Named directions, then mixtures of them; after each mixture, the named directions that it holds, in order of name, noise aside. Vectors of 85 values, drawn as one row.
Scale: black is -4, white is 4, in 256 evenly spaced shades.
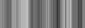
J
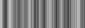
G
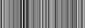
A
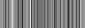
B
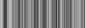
G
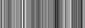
A, J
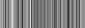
B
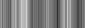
J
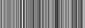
A, J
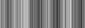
J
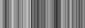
B, G, J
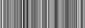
A, G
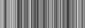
A, B, G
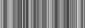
A, G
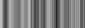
G, J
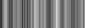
G, J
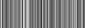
A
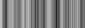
G, J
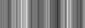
J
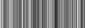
A, G, J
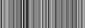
A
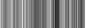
A, G, J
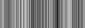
A, J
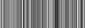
A, G, J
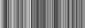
B, G, J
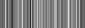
B
